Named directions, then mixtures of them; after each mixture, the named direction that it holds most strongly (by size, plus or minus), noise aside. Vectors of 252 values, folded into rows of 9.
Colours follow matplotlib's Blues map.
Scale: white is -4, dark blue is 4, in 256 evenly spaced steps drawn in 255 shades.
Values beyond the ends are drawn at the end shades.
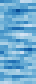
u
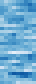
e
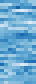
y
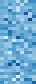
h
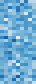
h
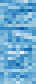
u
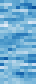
y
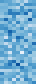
h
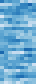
u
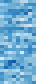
u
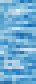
u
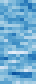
e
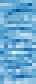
u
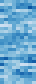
y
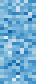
h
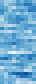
e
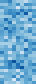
h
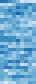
u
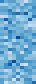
h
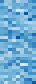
h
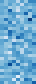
h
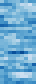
e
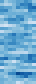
e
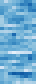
e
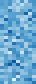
h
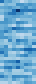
u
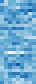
e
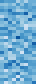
h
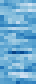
e
